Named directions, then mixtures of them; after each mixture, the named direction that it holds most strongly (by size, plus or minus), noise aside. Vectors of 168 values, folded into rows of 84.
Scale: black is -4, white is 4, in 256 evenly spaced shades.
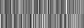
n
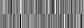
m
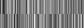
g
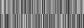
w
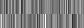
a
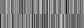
n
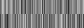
w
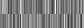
m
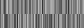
w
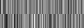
g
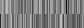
n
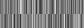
m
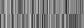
n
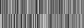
a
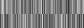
w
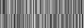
g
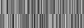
g
